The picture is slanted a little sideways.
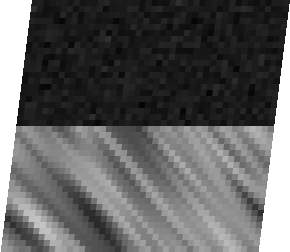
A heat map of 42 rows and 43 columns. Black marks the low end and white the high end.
The table splits into 2 rows of 1 panel. Panel 1,1: very low, fine-grained, faint in contrast. Panel 2,1: middling, slanting down to the right, strong in contrast.
